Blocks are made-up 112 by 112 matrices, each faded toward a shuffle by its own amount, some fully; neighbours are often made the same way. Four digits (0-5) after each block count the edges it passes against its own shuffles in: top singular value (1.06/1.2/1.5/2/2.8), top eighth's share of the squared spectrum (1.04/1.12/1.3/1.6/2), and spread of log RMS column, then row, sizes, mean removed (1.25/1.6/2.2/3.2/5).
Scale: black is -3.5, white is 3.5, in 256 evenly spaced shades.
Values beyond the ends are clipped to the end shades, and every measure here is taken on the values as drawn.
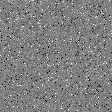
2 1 0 0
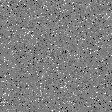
0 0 0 0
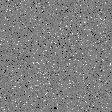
0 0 0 0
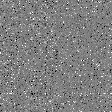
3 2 1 1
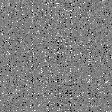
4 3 2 2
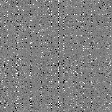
4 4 3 2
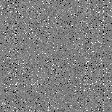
3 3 2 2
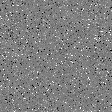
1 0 0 0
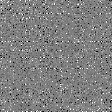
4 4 2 3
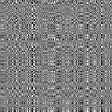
5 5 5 4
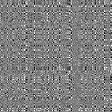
5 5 4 4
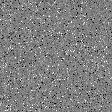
1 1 0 0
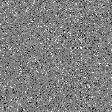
3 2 1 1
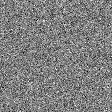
0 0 0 0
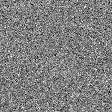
0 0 0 0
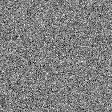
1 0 0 0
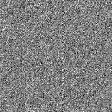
3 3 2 1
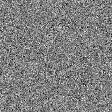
3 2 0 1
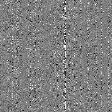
3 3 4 0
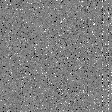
2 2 2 0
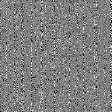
2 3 4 0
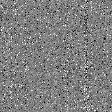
1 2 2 0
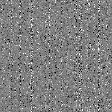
2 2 3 0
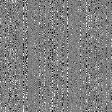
2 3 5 0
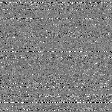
3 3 0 4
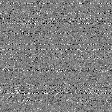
2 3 0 4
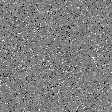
2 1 0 0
